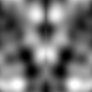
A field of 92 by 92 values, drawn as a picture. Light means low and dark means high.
Slope: none. Grain: smooth. Lone odd cells: none. Mirror symmetry: left to right.
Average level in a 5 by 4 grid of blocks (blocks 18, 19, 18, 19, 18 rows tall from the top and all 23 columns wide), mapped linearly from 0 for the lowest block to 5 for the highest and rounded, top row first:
3223
5335
4224
3443
0440
